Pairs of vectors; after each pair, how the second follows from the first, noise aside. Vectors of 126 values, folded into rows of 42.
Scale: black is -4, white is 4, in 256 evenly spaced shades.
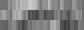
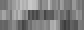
copied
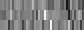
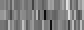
negated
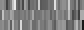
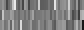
copied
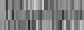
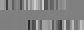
partly zeroed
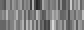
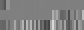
partly zeroed
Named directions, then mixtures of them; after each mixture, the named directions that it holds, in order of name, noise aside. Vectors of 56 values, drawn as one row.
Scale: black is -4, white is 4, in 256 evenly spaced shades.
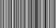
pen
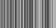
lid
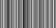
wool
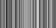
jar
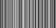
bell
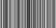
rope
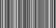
bell, wool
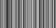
jar, wool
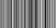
lid, pen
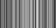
bell, jar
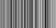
lid, pen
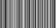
bell, rope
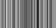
jar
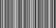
bell, wool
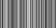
rope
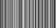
bell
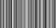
jar, pen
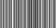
pen, rope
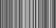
bell, jar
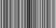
lid, rope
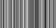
pen, wool
